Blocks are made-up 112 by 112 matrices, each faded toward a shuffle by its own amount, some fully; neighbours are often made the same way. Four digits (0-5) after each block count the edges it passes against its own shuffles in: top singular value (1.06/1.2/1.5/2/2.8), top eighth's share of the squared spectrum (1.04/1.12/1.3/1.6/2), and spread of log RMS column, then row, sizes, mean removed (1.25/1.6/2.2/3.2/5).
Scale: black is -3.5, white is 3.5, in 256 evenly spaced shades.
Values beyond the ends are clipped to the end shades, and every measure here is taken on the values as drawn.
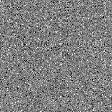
4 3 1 1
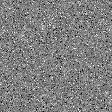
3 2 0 0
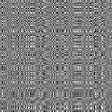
5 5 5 4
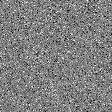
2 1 0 0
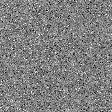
2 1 0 0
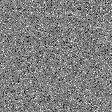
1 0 0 0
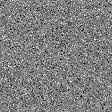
2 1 0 0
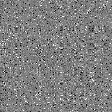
4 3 2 2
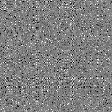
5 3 2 2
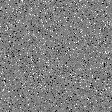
0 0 0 0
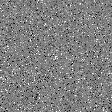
3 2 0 0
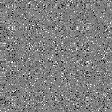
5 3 2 2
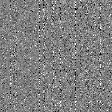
2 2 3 0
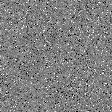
0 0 1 0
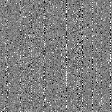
2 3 4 0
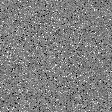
0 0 0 0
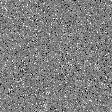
1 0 1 0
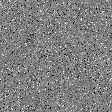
0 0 0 0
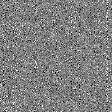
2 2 3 0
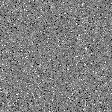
2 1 0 0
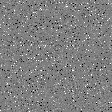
3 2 0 1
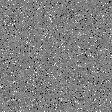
3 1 0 0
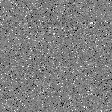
3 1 0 0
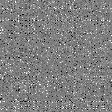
4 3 1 2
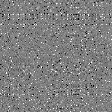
4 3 1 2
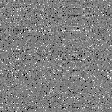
4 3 1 2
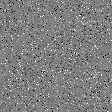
2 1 0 0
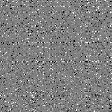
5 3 2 2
